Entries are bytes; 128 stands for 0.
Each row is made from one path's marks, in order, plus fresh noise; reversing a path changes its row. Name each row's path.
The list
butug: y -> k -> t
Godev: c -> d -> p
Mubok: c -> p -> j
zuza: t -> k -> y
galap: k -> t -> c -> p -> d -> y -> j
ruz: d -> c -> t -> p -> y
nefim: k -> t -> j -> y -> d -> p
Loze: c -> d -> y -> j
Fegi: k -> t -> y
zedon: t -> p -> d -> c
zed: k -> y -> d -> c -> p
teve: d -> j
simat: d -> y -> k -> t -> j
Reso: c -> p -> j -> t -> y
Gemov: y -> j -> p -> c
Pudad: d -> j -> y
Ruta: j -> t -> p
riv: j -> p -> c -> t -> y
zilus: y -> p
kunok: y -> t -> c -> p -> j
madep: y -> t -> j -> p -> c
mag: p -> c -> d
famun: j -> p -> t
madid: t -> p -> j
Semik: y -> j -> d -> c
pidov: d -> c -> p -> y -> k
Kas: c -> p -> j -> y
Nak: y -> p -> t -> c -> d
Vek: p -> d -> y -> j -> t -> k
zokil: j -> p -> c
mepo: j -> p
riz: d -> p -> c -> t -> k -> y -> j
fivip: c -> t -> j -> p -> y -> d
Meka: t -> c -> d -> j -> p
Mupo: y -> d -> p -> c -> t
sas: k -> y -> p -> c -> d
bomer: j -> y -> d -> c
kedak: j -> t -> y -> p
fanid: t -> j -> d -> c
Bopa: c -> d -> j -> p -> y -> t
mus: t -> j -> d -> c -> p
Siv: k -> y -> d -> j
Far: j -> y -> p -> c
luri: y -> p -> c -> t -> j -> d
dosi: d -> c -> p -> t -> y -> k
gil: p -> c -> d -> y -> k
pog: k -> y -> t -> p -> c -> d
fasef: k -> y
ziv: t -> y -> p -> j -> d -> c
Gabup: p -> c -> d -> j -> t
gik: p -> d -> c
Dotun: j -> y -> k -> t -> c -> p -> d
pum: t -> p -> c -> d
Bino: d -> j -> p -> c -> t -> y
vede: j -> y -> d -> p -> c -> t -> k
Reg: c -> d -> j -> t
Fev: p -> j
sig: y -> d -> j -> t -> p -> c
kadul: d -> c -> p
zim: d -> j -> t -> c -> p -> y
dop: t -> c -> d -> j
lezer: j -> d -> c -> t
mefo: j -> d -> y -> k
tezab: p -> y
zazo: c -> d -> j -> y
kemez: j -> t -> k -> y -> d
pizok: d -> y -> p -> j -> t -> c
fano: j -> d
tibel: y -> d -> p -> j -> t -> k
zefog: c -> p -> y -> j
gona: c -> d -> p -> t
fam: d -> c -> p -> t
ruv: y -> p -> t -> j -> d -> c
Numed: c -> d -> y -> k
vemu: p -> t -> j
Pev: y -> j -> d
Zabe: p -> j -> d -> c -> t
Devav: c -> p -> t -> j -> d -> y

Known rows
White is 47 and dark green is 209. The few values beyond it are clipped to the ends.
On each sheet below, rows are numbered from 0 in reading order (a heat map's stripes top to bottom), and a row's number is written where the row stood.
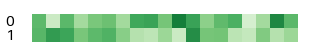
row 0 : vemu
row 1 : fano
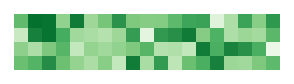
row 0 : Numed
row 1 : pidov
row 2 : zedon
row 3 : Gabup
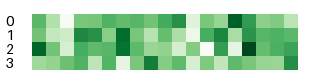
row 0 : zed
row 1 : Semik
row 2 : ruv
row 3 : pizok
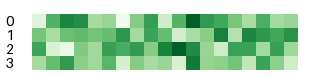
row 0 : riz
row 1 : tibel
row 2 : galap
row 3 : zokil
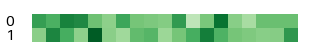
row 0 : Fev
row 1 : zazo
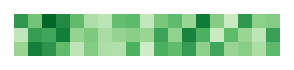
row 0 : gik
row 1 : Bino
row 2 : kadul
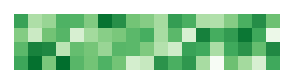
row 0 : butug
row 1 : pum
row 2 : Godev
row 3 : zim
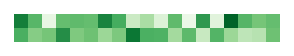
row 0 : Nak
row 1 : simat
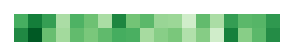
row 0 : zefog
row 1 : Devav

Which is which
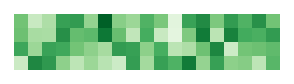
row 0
Pev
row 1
Gemov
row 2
tezab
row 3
fam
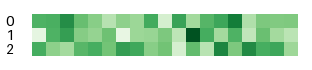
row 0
mag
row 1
riv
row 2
zilus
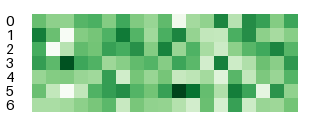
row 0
Mupo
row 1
pog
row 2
kunok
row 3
Vek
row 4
Far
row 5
nefim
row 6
bomer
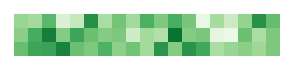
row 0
Ruta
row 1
mefo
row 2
teve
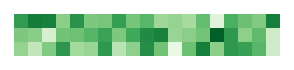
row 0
Loze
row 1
fasef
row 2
fanid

